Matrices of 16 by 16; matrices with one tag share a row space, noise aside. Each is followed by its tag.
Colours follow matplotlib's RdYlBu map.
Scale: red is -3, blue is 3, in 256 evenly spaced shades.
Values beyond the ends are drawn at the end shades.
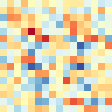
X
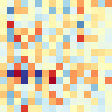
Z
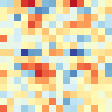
X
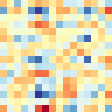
X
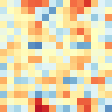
X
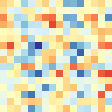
X
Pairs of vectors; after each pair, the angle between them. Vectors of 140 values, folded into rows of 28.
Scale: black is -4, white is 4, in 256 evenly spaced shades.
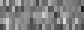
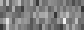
nearly parallel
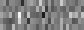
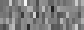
orthogonal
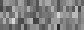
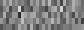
orthogonal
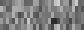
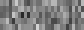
partly aligned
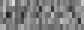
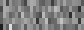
orthogonal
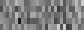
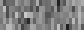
partly aligned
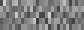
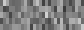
orthogonal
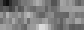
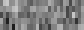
partly opposed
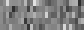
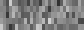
partly opposed
